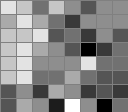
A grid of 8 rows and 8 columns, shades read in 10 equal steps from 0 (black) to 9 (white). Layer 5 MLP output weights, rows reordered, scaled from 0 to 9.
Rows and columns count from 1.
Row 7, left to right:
3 5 2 6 5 2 3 2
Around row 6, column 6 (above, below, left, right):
8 2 6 3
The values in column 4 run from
1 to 7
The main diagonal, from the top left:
8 8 8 5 5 4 3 4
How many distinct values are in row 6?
5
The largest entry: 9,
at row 8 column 5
